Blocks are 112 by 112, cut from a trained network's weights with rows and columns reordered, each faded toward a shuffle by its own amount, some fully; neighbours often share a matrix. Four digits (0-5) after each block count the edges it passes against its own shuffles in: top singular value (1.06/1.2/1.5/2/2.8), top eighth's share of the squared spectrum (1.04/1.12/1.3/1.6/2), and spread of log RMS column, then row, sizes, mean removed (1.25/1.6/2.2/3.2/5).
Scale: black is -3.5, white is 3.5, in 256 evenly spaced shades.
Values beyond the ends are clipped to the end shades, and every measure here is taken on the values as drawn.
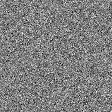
2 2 0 0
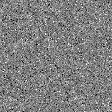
2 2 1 0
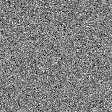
2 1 0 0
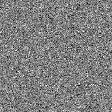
3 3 0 2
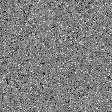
0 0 0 0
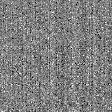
3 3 1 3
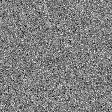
0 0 0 0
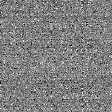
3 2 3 0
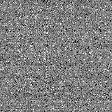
2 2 2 0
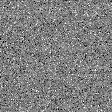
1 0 0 0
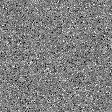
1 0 0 0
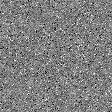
0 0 0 0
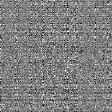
4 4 4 1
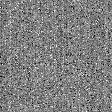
2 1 0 1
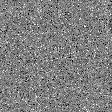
0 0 0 0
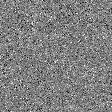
0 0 0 0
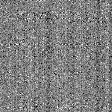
3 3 0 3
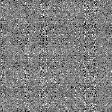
3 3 3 0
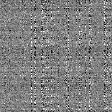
4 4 4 0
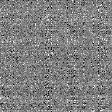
3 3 3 0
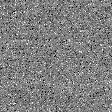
1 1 1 0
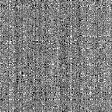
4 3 1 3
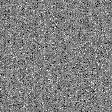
1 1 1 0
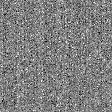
2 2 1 1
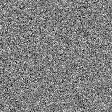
2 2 0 1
